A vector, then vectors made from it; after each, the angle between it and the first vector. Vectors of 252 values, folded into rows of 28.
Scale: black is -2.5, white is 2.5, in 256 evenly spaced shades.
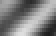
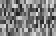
orthogonal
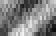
nearly parallel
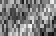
partly aligned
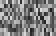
orthogonal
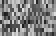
orthogonal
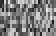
orthogonal
